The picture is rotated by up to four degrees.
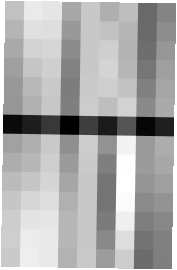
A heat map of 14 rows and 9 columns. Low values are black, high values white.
Ninth with the lowest average: centre. Calmest part: bottom left. Odd lines: row 7.
